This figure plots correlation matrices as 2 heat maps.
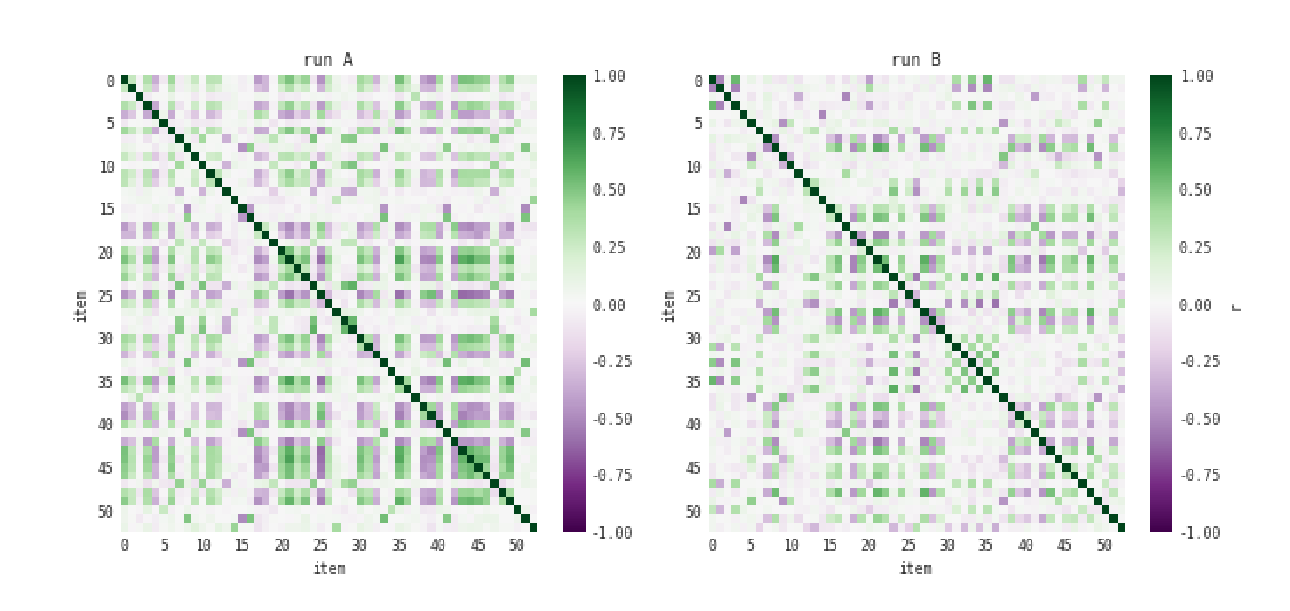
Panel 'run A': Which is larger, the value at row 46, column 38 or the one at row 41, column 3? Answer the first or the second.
the second
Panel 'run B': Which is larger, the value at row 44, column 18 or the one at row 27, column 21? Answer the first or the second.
the second
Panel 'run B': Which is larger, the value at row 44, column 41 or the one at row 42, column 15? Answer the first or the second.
the first
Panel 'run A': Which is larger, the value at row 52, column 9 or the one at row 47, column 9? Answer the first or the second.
the first
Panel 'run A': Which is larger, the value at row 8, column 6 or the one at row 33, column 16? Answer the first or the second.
the second
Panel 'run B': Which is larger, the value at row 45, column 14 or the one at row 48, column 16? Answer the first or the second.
the second
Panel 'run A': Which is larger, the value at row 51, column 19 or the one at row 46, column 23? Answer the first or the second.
the second
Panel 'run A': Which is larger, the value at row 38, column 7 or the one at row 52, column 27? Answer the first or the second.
the second
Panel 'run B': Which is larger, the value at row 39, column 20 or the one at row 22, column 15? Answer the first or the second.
the second
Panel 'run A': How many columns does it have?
53
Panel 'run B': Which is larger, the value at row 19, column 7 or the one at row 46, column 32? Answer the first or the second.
the second
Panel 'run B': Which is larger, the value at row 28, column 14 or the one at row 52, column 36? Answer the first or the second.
the first
